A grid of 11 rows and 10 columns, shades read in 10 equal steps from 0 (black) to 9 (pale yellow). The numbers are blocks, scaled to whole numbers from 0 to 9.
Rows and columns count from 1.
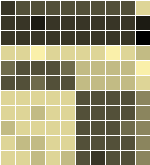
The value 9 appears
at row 4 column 3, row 4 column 8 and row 5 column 10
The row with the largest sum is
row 4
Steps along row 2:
same down up same same same same same down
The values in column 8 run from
2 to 9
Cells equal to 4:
4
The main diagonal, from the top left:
2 2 2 8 4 7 3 3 4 5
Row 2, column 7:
2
